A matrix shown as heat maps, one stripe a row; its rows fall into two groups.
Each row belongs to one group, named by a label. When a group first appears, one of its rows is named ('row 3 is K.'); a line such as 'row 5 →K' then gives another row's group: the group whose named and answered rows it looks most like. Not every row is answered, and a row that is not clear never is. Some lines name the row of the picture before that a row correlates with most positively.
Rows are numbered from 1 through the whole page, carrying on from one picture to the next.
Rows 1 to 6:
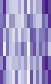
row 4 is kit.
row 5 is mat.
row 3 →kit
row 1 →mat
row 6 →mat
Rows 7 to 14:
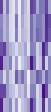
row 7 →kit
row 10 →mat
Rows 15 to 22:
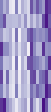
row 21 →kit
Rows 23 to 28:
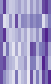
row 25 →mat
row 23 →mat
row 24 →kit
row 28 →mat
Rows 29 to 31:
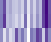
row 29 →mat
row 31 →kit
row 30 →mat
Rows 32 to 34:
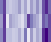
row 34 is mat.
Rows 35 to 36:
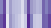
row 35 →mat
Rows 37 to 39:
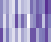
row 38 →kit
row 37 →kit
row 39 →kit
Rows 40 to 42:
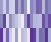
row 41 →mat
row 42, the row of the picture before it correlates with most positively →39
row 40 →kit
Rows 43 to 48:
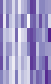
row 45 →kit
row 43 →kit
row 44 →kit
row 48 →kit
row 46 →kit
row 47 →kit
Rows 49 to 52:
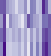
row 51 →mat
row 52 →mat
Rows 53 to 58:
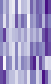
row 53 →kit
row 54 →kit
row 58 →mat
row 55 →mat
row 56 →kit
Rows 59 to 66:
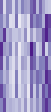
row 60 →kit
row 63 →kit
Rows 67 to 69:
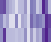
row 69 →mat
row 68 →kit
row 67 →mat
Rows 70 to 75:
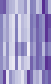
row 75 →mat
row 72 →kit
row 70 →mat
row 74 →kit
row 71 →kit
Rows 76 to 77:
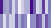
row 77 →kit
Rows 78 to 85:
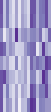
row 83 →mat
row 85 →kit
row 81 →mat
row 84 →kit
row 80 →kit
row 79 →kit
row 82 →kit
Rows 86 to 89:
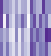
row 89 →kit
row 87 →kit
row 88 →kit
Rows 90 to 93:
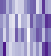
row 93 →mat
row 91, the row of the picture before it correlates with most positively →88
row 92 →kit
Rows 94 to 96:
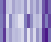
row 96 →mat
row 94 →mat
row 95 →mat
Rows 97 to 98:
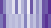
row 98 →mat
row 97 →mat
